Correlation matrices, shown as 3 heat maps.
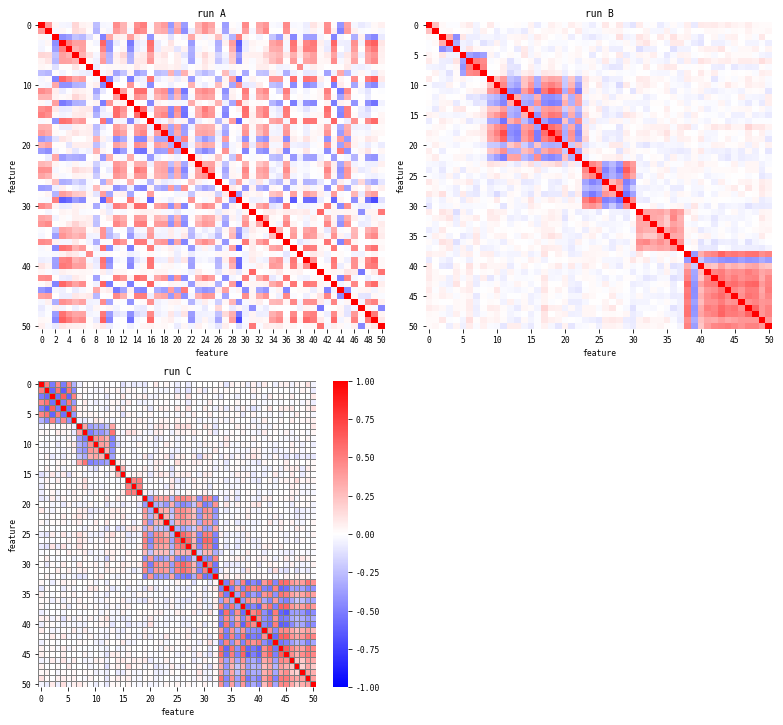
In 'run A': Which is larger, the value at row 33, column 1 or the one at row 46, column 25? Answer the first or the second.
the first
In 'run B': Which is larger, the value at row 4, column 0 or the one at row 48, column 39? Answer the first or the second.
the first
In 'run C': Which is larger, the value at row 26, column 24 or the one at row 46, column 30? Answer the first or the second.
the second
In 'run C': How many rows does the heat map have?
51
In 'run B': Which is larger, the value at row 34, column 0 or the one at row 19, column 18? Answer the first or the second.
the second
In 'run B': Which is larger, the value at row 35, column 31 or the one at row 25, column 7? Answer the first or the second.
the first
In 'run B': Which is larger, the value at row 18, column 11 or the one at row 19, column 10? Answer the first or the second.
the first
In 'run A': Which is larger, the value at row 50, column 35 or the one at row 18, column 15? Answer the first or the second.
the second
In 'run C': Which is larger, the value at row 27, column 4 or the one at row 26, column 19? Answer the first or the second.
the second
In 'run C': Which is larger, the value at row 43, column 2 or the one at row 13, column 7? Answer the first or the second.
the second
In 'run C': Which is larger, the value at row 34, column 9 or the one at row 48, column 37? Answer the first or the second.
the second
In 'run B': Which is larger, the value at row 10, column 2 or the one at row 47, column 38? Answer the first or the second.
the second
